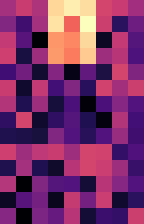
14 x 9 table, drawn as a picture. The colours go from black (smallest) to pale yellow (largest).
On average the colour sits 40% of the way up the scale. An odd patch, higher than its surroundings, sits in the top middle. No regular stripes run through it. The centre is the calmest part.
